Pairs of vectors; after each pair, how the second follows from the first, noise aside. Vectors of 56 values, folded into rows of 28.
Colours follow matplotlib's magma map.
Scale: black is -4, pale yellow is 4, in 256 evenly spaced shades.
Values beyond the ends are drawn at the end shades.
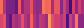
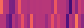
partly zeroed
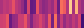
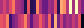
scaled up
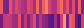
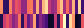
scaled up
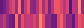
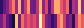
scaled up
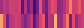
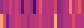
partly zeroed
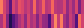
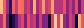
scaled up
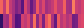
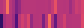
partly zeroed
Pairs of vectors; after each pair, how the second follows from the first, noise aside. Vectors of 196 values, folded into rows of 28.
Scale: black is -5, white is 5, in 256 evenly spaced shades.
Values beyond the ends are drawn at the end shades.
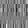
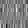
negated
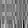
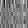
reversed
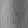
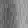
reversed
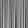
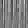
reversed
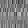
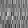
reversed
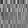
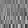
reversed
